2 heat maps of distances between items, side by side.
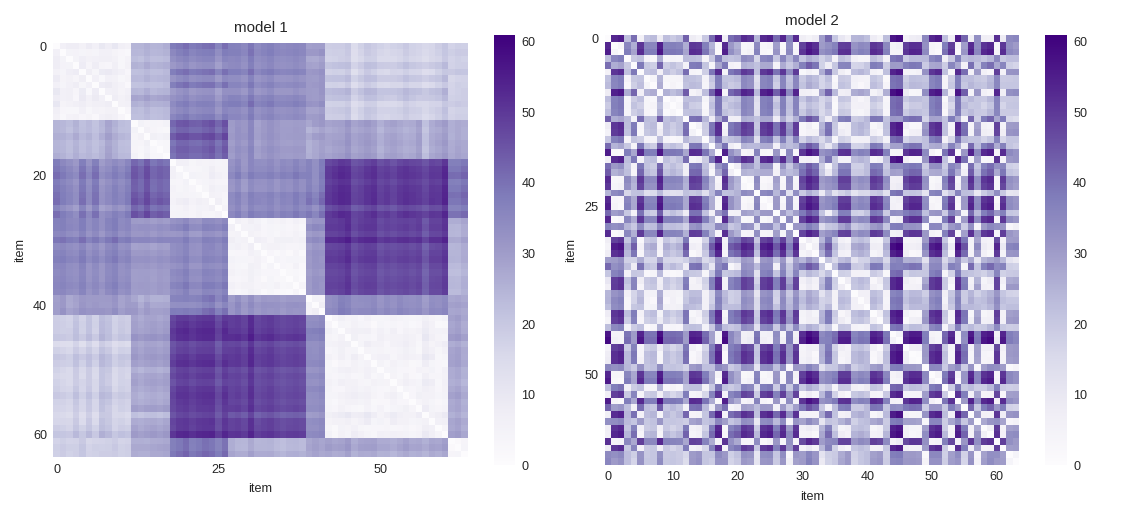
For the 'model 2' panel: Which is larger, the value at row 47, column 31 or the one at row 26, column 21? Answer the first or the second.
the second
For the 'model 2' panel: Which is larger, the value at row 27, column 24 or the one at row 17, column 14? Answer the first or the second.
the second
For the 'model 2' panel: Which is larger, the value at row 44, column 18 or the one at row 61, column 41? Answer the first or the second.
the first
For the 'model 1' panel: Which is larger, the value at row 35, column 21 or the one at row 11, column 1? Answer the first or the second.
the first
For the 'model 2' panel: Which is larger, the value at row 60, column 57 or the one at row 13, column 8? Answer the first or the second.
the first
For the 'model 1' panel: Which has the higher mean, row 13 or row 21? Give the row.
21
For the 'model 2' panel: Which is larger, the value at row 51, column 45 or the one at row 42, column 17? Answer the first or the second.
the second
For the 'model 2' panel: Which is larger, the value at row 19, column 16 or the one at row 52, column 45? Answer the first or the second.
the second
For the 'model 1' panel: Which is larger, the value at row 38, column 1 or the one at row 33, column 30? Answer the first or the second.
the first
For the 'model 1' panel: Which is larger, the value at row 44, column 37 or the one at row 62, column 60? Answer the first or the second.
the first
